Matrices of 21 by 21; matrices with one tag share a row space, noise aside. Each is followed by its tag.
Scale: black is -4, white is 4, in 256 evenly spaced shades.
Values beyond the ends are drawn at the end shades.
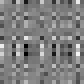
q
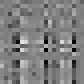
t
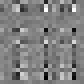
t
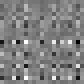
q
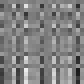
q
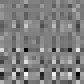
q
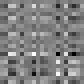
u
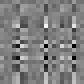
t
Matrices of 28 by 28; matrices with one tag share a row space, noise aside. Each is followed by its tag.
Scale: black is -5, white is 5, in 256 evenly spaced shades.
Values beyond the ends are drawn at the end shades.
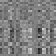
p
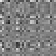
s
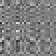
s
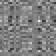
p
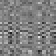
p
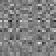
p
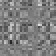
p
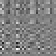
s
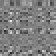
p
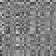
s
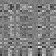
p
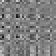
s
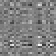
p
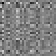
s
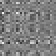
s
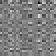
p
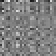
s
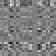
p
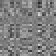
p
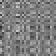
s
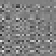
s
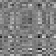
p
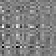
s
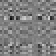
p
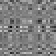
p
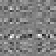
p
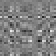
p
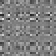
s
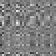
s
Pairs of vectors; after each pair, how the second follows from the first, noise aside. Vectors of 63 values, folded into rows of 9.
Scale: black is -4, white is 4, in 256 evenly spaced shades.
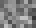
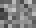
reversed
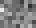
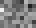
copied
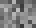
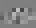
partly zeroed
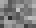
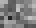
copied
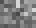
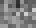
sign-scrambled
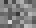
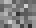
reversed
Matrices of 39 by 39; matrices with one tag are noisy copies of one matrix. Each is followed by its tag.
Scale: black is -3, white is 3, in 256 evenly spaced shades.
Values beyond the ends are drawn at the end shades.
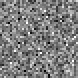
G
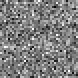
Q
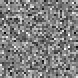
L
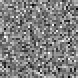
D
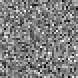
D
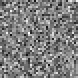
G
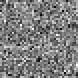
Q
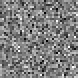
L
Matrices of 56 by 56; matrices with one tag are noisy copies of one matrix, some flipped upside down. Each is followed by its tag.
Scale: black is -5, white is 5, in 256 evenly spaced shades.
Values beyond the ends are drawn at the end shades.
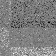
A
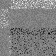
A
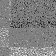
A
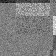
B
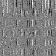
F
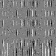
F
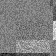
B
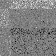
A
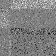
A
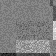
B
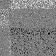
A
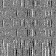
F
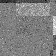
B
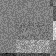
B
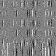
F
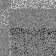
A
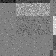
B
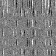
F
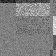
B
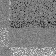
A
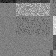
B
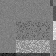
B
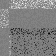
A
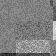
B
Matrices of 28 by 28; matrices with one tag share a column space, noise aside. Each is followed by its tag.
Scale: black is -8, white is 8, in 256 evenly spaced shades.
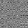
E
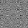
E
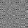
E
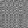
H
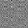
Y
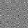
E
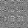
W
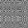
W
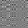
Y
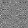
E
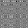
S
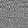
Y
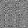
H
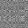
W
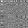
S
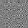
E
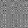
H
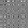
S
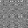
S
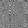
H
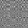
Y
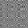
Y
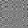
Y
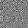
W
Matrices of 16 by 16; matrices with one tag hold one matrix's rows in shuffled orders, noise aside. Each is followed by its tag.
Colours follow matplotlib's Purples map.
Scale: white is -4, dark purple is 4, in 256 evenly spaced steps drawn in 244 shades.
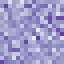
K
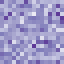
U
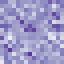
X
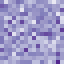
U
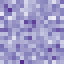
X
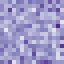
U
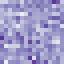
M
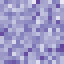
K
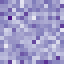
U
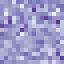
U
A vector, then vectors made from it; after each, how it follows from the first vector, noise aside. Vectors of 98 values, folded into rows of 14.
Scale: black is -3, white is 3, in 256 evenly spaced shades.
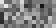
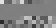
partly zeroed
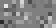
partly zeroed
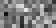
wrapped around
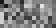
negated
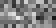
wrapped around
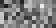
negated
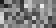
negated
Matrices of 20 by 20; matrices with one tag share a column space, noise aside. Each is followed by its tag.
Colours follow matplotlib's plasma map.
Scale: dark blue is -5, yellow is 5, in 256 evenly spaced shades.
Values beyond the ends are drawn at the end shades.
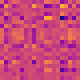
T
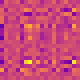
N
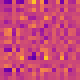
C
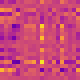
N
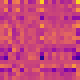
C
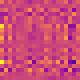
N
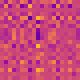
T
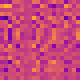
T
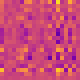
C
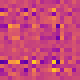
N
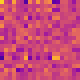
C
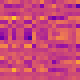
T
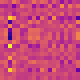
T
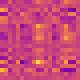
N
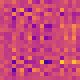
N
